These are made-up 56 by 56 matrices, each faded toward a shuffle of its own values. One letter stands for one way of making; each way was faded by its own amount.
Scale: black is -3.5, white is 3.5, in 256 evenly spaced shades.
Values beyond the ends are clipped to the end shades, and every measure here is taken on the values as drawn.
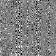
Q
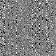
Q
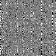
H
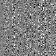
Q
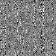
Q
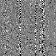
H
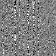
Q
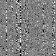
H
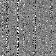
Q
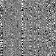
H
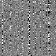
H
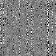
H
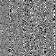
Q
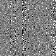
Q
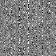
Q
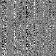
H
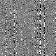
H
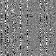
H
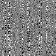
H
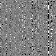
H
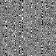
Q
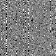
Q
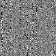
Q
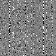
Q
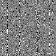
Q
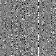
Q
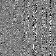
Q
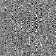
H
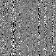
Q
